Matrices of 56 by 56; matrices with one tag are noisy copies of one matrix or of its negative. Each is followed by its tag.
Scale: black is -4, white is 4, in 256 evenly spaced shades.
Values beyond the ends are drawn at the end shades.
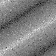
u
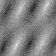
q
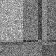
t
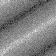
u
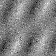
q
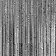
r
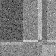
t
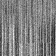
r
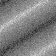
u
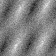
q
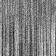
r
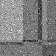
t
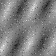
q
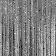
r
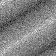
u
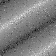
u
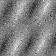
q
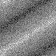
u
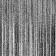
r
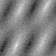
q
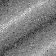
u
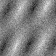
q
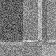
t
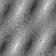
q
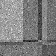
t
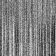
r
